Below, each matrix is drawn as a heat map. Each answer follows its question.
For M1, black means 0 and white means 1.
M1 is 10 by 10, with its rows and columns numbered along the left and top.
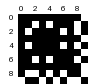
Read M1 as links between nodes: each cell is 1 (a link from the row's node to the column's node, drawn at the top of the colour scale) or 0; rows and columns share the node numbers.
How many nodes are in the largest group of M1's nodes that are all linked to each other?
3
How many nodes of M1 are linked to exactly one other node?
4
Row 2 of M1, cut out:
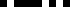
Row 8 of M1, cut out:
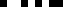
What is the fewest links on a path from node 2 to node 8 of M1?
1
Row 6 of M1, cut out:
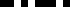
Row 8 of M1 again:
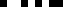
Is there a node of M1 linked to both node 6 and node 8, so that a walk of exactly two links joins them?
yes
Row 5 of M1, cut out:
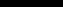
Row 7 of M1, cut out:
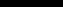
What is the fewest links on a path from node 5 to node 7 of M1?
2
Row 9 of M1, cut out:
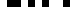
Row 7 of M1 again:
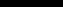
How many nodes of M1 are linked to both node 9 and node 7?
0
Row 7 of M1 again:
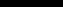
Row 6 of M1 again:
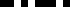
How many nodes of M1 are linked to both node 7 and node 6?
0
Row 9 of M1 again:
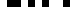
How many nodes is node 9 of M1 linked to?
5
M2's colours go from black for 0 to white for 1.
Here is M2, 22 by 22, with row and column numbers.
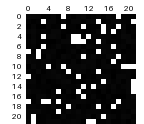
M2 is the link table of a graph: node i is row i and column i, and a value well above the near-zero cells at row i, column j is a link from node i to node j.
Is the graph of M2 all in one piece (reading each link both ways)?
yes
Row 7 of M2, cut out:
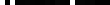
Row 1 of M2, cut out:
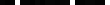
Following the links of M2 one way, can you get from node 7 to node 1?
yes
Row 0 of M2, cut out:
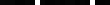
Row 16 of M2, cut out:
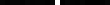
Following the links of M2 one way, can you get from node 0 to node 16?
no
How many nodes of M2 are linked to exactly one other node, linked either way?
1
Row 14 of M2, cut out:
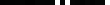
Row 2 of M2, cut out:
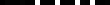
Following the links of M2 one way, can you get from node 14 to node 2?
yes
